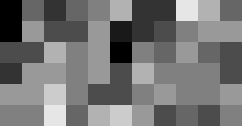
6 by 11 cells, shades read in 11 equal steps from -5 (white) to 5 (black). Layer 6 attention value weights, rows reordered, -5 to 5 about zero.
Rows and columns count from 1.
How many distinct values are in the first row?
6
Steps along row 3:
same down up down up down up down up up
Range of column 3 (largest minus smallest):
7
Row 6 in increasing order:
-4 -3 -2 -1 0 0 0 1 1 2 2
